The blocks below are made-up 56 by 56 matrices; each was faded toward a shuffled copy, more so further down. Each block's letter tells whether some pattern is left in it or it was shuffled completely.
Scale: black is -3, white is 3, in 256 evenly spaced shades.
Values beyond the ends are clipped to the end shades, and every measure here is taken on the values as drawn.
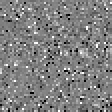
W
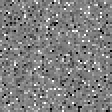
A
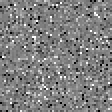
A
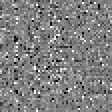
W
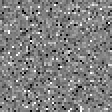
A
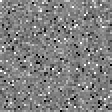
A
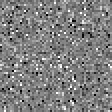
W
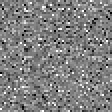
W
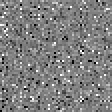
W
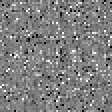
W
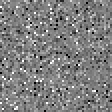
A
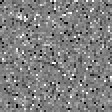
A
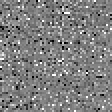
W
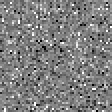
W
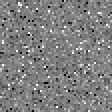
A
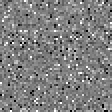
W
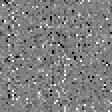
W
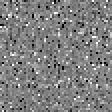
W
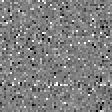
W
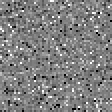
A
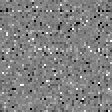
W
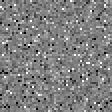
A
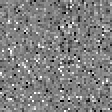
W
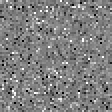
W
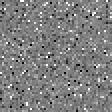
A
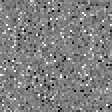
A
